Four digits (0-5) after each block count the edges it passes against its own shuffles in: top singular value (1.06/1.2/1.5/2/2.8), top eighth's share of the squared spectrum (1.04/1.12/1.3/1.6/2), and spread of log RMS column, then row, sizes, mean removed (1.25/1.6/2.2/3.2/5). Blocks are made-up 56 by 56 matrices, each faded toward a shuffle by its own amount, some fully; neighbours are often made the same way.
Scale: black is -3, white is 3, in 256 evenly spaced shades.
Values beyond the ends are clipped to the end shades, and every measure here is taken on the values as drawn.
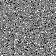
1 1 0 0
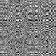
4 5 3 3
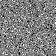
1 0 0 0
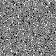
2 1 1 0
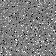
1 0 0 0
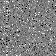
2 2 1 0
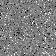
0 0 0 0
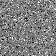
0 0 0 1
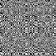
4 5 3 3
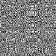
4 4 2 2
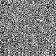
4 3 2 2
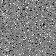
0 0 0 0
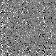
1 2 2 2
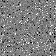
1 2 1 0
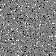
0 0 0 0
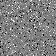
0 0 0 0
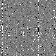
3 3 2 1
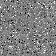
0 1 0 1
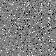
1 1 1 0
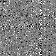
2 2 2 2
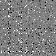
2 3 2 1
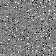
1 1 1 0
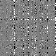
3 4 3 2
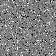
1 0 0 0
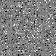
3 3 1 1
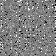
3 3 2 0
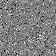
0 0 0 0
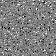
2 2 0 1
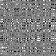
4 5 2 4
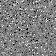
1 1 0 0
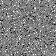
0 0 0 0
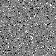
2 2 0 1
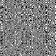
4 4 2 2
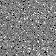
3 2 1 0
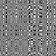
5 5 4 3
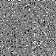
3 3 1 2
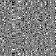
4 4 2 2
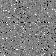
3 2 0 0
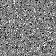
2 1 0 0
